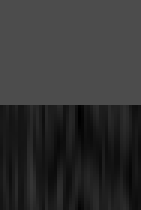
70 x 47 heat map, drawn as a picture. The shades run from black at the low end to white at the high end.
The table splits into 2 rows of 1 panel. Panel 1,1: low, flat. Panel 2,1: very low, streaked downward, faint in contrast.
